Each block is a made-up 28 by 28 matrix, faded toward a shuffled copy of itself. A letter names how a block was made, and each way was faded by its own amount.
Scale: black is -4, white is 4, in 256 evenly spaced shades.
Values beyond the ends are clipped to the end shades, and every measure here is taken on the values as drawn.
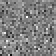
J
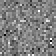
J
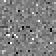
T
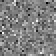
J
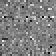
T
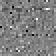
T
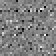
T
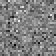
J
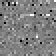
T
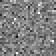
J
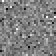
J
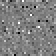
T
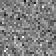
J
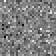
J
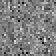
J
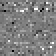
T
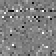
T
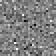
J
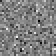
J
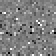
T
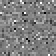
T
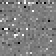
T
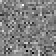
J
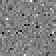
T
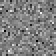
J
